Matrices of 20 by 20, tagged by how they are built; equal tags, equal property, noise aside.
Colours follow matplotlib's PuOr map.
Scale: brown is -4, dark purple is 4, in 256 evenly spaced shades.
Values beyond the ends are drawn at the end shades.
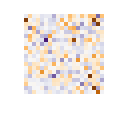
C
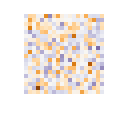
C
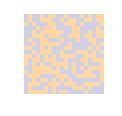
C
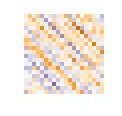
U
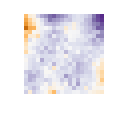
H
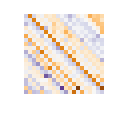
U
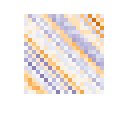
U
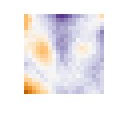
H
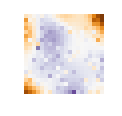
H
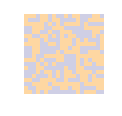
C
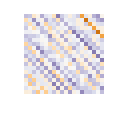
U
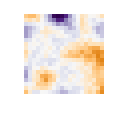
H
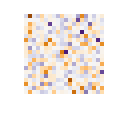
C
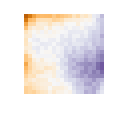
H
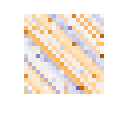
U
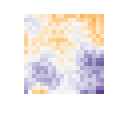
H
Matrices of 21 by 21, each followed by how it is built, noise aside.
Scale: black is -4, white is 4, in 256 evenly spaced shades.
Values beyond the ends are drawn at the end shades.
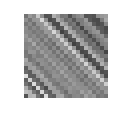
Toeplitz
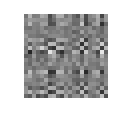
low rank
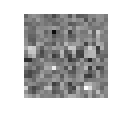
low rank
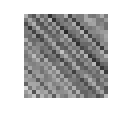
Toeplitz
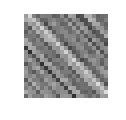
Toeplitz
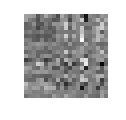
low rank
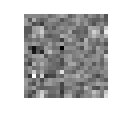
low rank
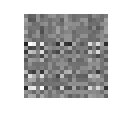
low rank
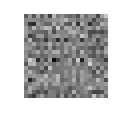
low rank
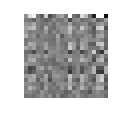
low rank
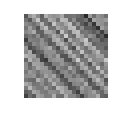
Toeplitz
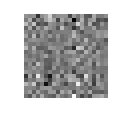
low rank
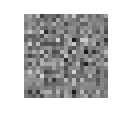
low rank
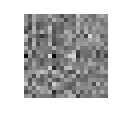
low rank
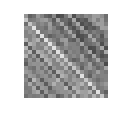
Toeplitz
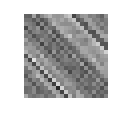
Toeplitz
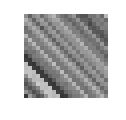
Toeplitz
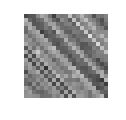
Toeplitz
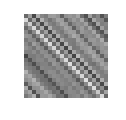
Toeplitz
